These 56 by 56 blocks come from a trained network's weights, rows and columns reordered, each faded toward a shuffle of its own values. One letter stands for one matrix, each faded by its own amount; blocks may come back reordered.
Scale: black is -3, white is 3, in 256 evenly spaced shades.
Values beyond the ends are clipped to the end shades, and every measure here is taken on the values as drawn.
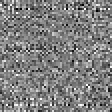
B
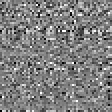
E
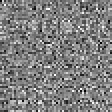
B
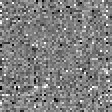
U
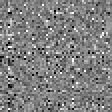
U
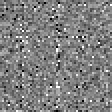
U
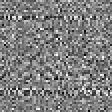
B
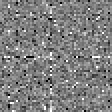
U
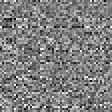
B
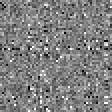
U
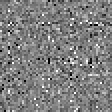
U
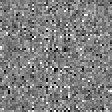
U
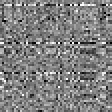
E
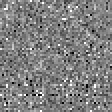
U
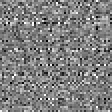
E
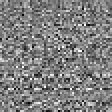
B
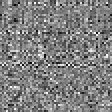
B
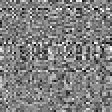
B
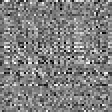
E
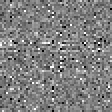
U
